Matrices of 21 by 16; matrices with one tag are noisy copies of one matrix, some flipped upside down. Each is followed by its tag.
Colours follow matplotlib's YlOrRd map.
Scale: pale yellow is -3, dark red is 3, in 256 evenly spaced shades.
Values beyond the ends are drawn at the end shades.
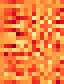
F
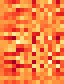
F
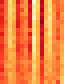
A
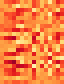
F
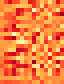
F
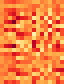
F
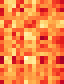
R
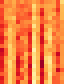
A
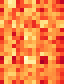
R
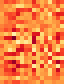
F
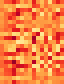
F
